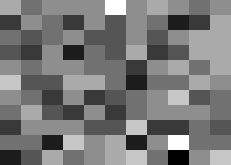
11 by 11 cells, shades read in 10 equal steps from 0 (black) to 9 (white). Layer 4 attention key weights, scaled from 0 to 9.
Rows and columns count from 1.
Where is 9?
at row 1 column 6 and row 10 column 9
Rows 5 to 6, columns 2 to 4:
4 5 5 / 3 3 6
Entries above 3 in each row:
11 6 7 5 10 8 7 8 5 9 8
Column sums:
43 43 43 47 47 46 47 45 47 49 56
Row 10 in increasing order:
1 1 4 4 4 4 5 5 6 7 9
